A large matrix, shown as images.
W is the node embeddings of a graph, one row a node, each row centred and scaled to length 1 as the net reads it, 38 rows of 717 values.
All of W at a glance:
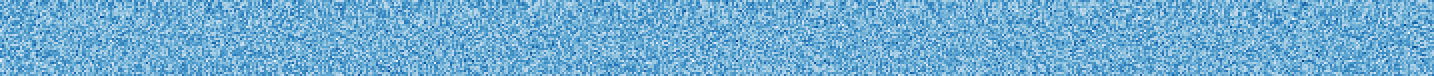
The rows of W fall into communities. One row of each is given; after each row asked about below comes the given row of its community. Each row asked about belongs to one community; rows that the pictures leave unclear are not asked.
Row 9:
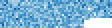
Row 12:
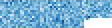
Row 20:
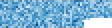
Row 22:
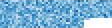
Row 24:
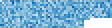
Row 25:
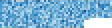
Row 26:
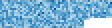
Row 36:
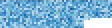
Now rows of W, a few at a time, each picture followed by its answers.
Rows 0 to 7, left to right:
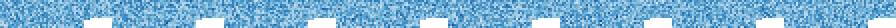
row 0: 20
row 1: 36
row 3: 9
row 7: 12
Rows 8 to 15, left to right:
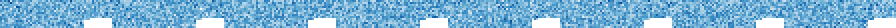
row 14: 24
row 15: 20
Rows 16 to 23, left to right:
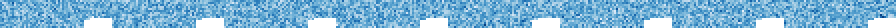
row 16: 26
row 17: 22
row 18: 36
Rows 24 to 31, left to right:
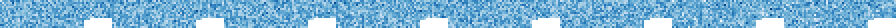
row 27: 25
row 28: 36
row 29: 24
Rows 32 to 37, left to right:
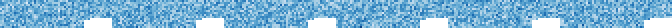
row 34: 20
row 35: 24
